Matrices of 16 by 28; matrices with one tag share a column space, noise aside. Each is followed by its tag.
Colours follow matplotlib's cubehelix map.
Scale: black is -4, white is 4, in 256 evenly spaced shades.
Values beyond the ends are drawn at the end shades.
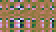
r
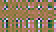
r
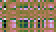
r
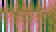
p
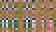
r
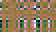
r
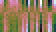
p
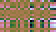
r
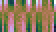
p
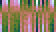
p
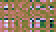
r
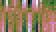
p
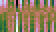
p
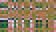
r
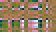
r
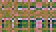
r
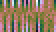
p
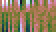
p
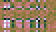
r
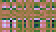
r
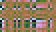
r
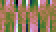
p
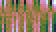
p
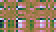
r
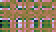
r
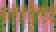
p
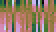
p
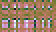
r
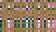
r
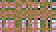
r
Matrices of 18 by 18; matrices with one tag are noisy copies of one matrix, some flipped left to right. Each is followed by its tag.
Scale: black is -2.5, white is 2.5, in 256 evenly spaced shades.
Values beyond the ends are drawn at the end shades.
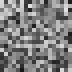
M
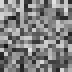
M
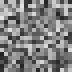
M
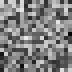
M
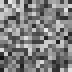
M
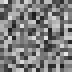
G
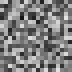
G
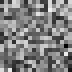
M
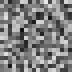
G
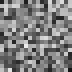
M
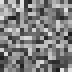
M
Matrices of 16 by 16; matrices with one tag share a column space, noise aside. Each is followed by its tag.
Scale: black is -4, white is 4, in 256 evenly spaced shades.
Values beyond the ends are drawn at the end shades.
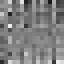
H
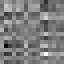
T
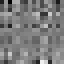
H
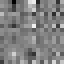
H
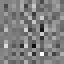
T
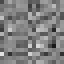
T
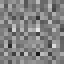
T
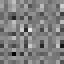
T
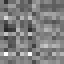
T
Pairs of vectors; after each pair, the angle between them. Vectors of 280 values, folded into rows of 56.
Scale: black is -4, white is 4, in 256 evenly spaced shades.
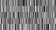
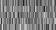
nearly parallel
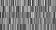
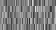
partly opposed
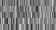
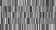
partly opposed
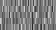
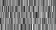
nearly opposite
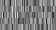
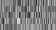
orthogonal
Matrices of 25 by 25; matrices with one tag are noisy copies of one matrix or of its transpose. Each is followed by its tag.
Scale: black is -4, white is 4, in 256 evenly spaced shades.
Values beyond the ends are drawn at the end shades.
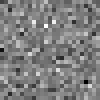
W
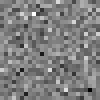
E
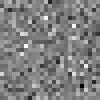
W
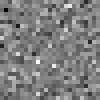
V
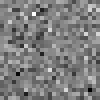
E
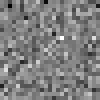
V
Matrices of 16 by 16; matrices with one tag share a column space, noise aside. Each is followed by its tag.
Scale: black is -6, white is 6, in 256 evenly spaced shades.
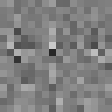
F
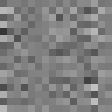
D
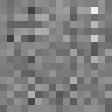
D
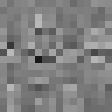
F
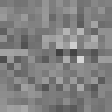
F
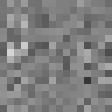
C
